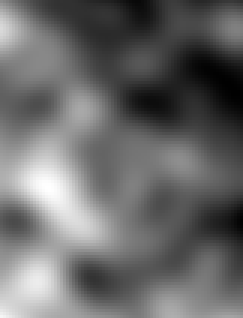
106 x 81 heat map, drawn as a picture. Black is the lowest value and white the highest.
Average level on the scale: 40%. Lone odd cells: none. Ninth with the lowest average: top right. Slope: up to the bottom left.
